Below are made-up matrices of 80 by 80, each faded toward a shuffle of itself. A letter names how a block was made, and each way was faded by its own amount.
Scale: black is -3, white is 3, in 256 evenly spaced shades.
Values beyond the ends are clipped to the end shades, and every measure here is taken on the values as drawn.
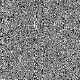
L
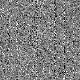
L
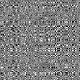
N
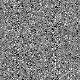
L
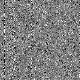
L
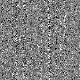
L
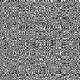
N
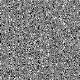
L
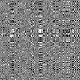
N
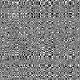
N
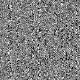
L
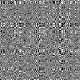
N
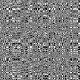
N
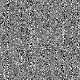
L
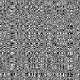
N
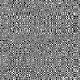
N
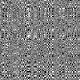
N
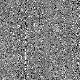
L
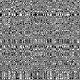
N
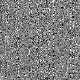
L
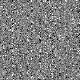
L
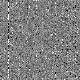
L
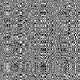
N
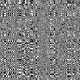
N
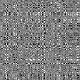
N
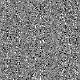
L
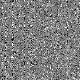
L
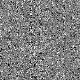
L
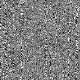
L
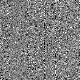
L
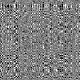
N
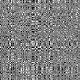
N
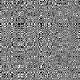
N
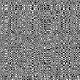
N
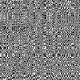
N
